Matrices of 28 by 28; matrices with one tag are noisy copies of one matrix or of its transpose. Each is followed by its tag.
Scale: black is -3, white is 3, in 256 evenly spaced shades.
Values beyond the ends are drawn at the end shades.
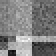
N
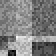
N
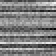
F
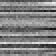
F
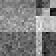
N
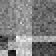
N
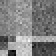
N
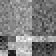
N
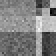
N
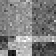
N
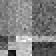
N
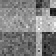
N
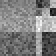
N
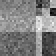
N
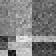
N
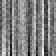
F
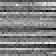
F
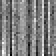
F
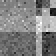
N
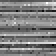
F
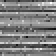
F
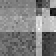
N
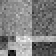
N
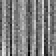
F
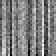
F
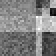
N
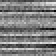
F
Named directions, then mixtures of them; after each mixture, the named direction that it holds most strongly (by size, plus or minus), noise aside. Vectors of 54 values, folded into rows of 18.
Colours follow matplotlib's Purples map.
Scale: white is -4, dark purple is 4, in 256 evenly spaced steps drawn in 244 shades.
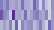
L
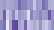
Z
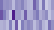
L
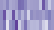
Z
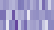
Z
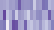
Z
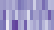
Z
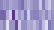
L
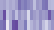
Z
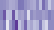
Z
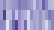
Z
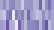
L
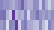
L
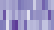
Z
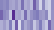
L
